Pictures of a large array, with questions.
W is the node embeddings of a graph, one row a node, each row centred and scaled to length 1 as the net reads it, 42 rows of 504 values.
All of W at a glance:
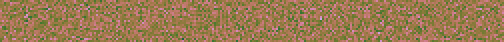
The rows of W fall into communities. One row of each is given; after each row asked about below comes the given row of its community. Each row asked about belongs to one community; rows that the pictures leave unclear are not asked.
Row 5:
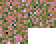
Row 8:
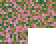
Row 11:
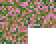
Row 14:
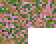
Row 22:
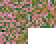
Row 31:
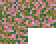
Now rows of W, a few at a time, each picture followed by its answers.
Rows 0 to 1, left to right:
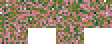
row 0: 8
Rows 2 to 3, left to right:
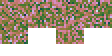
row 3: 31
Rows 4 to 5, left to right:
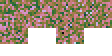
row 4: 14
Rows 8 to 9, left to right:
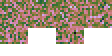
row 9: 8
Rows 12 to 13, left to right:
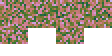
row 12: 31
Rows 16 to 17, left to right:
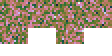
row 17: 11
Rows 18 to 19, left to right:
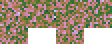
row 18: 22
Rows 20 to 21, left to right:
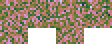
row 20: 5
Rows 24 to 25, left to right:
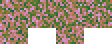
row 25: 8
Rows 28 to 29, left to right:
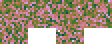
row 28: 14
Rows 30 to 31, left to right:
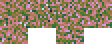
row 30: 31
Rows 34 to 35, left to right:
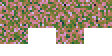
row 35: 8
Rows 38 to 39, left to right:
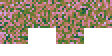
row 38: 22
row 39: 31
